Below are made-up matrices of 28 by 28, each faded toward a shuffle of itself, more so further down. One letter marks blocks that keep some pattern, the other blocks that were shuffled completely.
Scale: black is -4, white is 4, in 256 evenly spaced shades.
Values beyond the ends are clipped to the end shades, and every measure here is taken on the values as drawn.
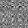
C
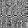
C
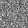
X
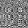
C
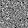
X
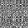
C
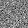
X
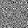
C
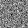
X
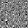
C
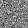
X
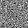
X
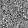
X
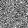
X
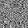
C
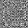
C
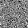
X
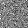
X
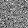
X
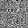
C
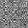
C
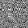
C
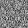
C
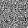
C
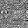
C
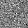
X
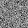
X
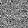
C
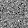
X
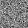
X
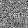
C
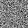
X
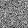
X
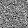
X
